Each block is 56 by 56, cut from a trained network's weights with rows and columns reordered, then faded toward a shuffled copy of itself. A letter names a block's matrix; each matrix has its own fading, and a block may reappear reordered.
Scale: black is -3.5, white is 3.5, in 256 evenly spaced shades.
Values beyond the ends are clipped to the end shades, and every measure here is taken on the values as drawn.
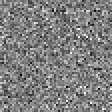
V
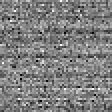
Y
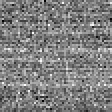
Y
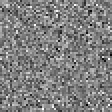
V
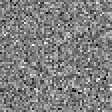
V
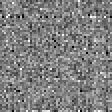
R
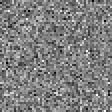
V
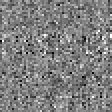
R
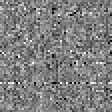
R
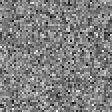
V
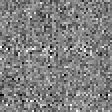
R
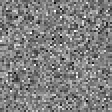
V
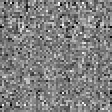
R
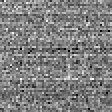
Y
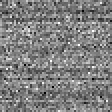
Y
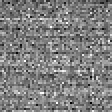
Y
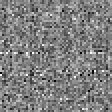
R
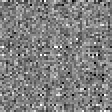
R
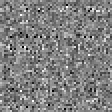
R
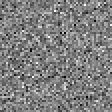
V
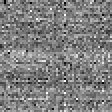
Y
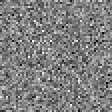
V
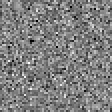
V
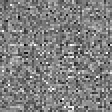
R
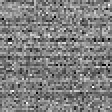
Y
